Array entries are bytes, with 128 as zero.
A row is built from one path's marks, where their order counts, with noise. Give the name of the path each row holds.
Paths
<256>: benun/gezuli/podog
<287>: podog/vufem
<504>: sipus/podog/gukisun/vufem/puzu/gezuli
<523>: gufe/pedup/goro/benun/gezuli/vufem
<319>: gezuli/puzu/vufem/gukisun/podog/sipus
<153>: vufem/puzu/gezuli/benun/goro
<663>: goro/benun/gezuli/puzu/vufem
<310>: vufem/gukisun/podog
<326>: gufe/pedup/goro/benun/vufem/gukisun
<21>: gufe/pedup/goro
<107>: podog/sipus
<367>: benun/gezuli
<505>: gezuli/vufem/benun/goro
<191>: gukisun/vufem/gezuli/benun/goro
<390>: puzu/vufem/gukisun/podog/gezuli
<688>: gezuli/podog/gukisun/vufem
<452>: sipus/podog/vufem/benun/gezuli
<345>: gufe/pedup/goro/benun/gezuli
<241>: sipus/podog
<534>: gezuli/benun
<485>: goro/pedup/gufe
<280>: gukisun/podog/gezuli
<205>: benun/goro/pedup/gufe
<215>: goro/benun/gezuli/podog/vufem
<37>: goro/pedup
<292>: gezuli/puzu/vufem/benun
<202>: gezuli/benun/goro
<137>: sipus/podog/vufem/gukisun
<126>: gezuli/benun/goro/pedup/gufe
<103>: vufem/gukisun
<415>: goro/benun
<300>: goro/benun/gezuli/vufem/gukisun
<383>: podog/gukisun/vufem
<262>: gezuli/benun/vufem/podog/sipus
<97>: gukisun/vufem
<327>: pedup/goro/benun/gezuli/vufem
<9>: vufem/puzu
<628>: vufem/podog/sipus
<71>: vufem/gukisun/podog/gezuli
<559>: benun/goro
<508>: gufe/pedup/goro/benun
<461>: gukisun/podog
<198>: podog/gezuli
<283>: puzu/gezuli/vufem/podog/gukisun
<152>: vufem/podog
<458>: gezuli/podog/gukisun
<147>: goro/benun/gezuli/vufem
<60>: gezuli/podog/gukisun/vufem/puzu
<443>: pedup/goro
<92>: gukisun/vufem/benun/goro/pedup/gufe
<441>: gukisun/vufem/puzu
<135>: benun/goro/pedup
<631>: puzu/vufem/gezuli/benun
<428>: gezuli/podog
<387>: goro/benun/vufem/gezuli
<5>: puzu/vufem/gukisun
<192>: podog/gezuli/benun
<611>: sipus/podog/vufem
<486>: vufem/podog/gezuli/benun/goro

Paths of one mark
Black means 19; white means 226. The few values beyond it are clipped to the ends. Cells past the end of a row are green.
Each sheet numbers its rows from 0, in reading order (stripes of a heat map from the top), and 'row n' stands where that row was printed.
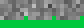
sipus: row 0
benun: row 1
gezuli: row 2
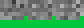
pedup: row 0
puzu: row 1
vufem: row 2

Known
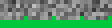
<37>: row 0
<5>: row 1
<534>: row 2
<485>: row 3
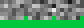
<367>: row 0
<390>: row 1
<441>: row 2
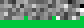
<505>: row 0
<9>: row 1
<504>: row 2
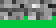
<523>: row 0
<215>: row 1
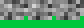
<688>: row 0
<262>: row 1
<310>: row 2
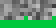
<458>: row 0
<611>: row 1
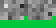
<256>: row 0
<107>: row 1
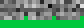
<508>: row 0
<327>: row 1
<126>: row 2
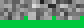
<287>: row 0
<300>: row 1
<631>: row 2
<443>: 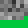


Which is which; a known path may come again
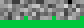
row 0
<383>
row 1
<292>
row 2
<191>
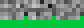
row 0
<415>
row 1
<327>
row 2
<534>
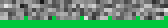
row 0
<147>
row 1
<441>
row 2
<135>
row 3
<452>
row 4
<5>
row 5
<319>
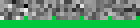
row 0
<504>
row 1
<202>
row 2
<126>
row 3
<241>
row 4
<345>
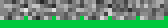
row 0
<71>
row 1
<60>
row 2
<280>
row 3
<137>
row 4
<21>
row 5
<367>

